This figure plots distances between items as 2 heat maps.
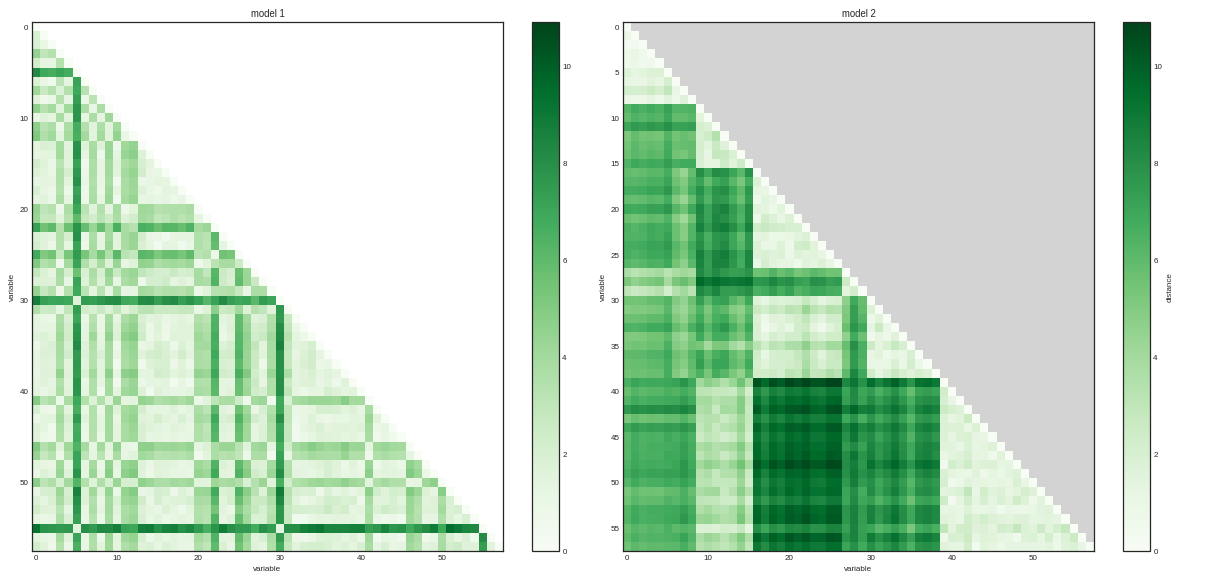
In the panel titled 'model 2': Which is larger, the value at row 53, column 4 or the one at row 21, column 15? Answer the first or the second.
the second
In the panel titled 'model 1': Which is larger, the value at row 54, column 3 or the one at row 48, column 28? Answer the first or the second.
the first
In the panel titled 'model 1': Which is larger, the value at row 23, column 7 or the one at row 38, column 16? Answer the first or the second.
the first
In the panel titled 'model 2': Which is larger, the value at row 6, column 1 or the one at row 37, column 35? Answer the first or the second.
the second
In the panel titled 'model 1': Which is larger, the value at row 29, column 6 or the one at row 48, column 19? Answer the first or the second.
the first
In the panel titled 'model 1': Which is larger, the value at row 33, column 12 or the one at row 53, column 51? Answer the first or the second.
the first
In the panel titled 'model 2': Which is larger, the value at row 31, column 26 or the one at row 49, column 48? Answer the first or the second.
the first
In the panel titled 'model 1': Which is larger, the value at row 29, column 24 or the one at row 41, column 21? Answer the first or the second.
the first
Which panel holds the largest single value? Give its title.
model 2
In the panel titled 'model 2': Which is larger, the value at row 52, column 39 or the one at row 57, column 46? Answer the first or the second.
the first
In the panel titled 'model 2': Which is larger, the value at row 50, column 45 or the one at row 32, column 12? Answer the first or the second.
the second
